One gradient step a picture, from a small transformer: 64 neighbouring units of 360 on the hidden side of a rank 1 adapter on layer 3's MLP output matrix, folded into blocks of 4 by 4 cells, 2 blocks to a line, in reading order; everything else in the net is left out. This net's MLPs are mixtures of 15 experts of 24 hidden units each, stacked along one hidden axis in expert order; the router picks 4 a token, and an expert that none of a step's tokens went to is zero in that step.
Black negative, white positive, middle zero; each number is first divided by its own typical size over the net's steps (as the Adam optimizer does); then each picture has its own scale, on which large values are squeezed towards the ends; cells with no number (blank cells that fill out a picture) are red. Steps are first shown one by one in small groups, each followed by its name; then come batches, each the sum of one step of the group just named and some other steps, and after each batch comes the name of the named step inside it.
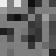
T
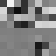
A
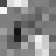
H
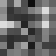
T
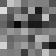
H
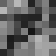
H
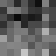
T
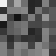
T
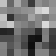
T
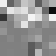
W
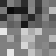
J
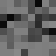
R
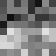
R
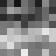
W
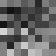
J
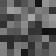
W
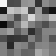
W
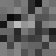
R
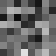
W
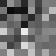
J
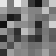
R
